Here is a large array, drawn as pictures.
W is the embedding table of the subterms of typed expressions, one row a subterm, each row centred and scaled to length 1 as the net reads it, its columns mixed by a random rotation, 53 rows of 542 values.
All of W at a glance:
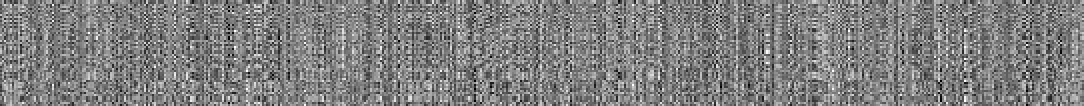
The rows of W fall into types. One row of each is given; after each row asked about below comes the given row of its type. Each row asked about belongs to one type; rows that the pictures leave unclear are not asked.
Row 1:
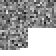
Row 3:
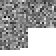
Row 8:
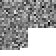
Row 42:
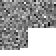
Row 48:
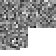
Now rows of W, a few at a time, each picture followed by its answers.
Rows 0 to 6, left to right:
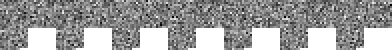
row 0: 1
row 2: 42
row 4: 1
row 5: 3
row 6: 42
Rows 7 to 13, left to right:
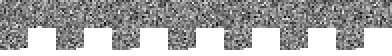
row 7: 48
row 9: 1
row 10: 42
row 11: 1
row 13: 1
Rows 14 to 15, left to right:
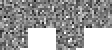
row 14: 3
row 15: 48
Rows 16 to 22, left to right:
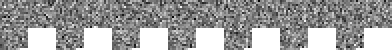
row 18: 3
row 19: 3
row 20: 48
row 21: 3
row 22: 1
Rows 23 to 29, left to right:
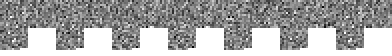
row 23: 48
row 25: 48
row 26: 48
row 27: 3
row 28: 8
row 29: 48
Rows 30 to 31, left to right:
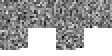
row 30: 1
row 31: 48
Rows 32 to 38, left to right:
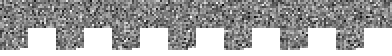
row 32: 3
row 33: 3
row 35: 42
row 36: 1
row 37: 1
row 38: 1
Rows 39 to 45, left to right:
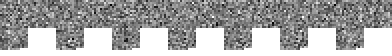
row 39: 1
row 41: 8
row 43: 8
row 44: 42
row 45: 3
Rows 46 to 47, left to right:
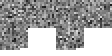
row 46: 8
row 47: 42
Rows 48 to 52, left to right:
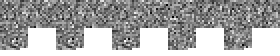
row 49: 48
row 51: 3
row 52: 3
